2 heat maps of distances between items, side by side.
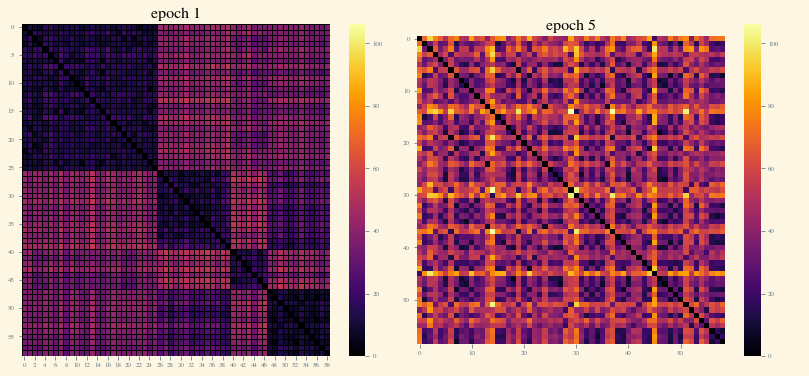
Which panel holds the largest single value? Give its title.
epoch 5
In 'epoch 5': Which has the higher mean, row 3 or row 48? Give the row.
3
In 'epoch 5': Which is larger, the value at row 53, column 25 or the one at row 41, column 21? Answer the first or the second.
the second
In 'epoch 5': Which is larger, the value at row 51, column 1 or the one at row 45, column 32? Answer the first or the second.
the second
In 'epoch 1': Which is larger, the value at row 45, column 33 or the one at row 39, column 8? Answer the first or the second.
the first
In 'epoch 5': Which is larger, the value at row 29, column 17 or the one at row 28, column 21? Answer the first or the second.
the second
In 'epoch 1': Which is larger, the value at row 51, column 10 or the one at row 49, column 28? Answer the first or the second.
the first
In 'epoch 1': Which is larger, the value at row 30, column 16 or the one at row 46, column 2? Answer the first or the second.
the first
